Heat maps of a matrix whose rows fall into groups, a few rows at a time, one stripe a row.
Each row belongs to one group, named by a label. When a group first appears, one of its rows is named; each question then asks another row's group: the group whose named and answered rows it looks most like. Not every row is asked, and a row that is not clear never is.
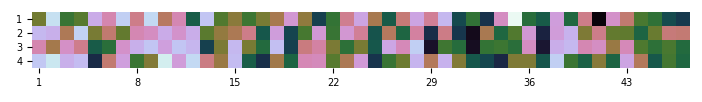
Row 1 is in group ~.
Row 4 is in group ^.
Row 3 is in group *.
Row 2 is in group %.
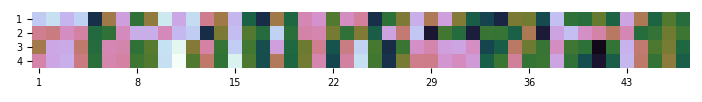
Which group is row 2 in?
*
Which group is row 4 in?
^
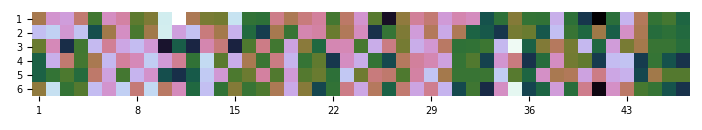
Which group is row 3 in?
~
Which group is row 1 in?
^
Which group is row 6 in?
~
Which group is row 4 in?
~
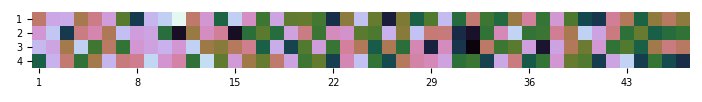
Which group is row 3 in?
%
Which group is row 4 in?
~
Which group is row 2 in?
~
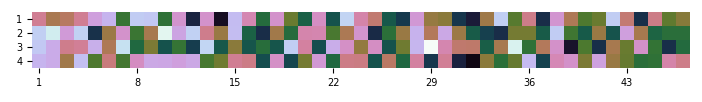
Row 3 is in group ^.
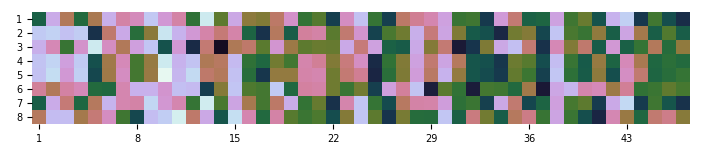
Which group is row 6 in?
*
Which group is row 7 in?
~
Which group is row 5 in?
^
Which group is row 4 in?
^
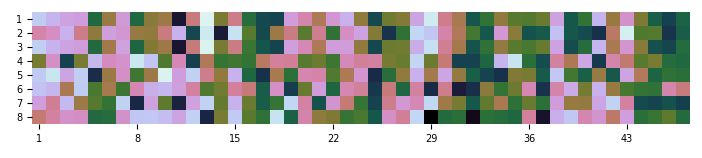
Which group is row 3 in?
^
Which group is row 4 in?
~
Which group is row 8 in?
*
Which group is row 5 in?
^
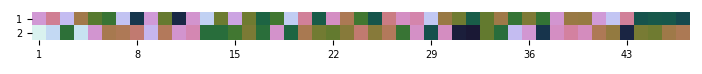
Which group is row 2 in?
%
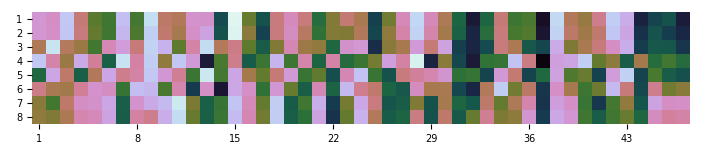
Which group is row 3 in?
~
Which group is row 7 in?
%
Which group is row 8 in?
%
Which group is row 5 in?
~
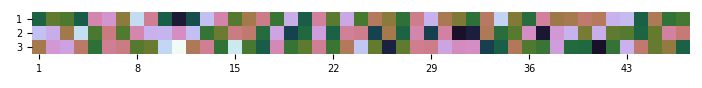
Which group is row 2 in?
%
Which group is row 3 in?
^
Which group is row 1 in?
~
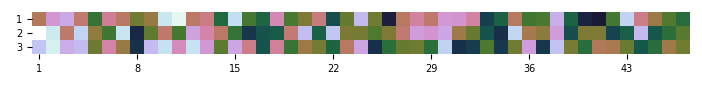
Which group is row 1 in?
^
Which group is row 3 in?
%
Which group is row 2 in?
^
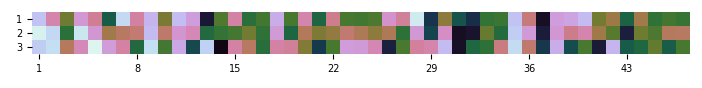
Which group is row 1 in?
*
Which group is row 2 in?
%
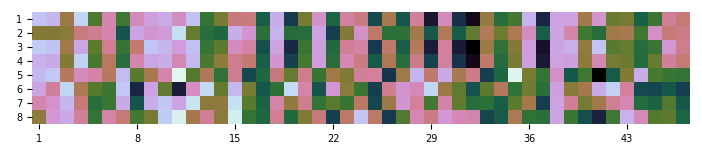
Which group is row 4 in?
%
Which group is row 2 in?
%
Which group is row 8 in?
^
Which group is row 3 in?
%
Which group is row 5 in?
^
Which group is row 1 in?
%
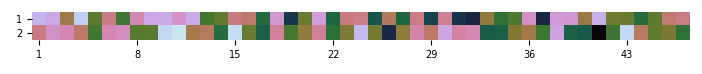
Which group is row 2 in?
^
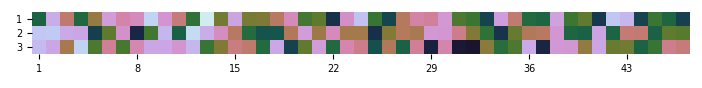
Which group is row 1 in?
~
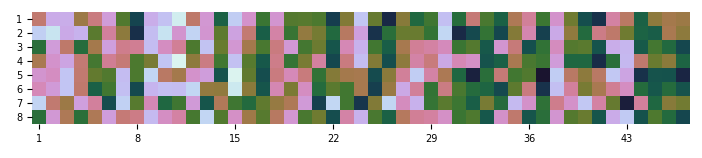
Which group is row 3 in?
~
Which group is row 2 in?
%
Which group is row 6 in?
*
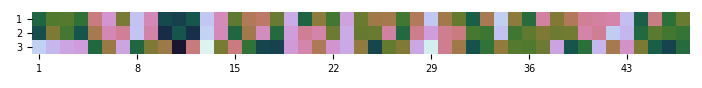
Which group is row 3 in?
^
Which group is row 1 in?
~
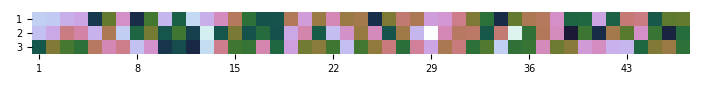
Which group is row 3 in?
~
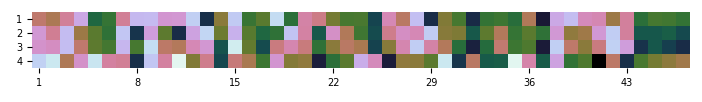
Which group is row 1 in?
*
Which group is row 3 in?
*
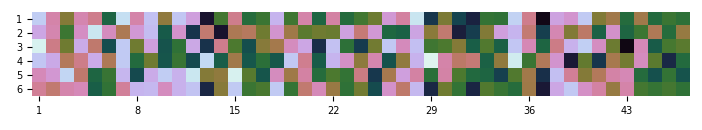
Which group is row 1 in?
*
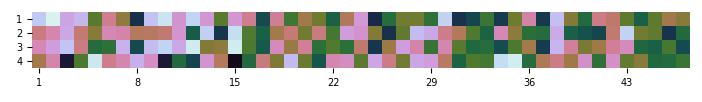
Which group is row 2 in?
^
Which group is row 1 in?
%
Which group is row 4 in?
~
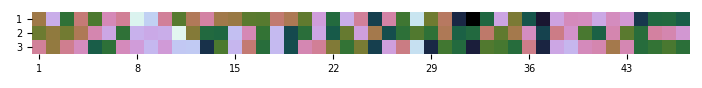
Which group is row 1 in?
~
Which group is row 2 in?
%
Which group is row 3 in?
*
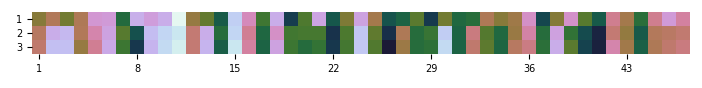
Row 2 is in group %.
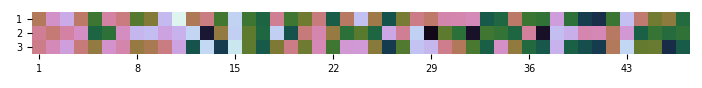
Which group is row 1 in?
^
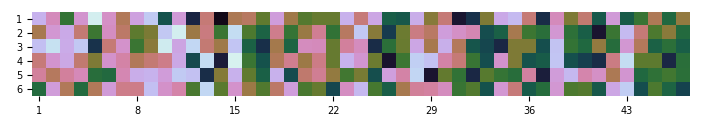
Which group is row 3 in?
^
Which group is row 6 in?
~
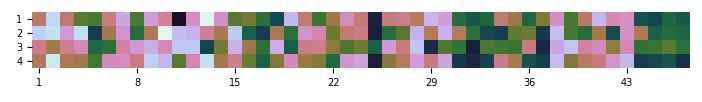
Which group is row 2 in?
^
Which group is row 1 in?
~
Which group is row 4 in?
~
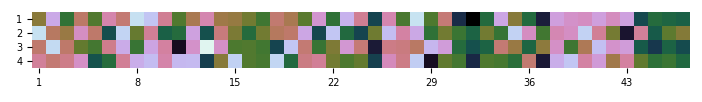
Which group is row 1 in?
~
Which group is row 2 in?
*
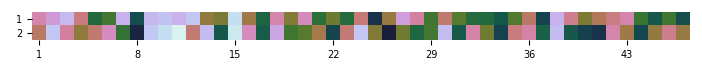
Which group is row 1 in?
*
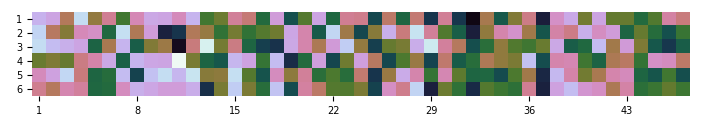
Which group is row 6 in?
*
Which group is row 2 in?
*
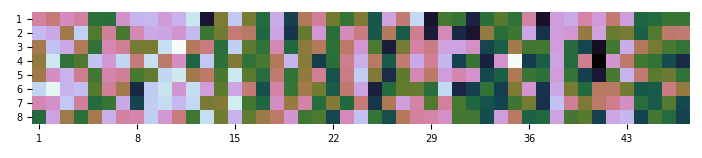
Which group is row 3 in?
^
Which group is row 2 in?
%
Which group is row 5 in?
^
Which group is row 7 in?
*
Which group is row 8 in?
~
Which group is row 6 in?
%
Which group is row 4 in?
~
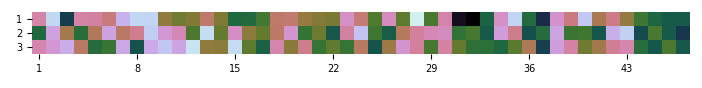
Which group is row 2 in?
~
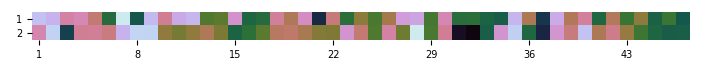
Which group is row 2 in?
~
